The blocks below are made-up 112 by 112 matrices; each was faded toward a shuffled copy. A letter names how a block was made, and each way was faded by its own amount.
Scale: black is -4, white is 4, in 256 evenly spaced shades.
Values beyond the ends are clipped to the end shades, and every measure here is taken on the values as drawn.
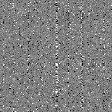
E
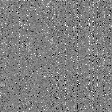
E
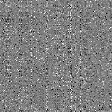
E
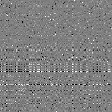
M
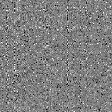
E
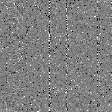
E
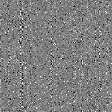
E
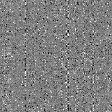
E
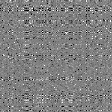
M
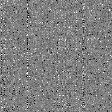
E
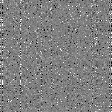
E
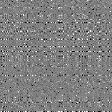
M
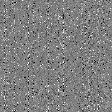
E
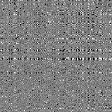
M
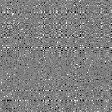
M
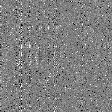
E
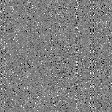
E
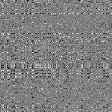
M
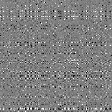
M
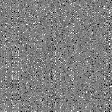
E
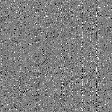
E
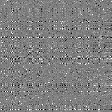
M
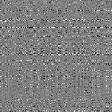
M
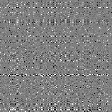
M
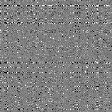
M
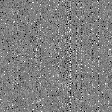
E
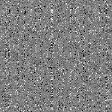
E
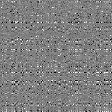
M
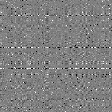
M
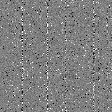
E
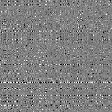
M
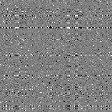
M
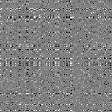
M
